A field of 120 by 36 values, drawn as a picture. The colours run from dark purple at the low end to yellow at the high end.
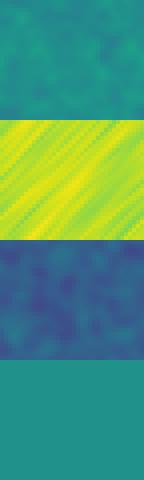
It is made of 4 by 1 panels. Panel 1,1: middling, blotchy, faint in contrast. Panel 2,1: very high, slanting up to the right, faint in contrast. Panel 3,1: low, blotchy, faint in contrast. Panel 4,1: middling, flat.
